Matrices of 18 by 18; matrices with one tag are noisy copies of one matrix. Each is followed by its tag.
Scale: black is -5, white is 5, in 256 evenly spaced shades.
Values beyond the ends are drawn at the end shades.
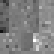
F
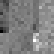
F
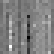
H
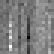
H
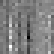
H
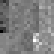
F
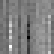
H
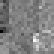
F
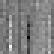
H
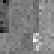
F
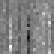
H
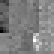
F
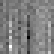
H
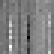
H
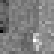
F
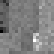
F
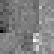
F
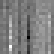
H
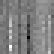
H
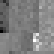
F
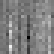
H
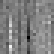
H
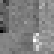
F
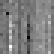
H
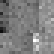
F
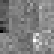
F
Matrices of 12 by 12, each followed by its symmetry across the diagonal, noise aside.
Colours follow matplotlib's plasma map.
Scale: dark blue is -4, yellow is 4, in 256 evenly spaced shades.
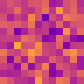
antisymmetric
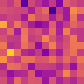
antisymmetric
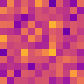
symmetric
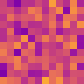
neither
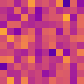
neither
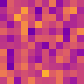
neither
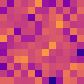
symmetric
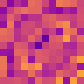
symmetric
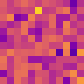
neither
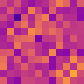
symmetric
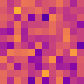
neither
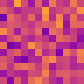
antisymmetric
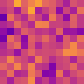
antisymmetric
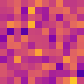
antisymmetric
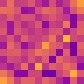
symmetric
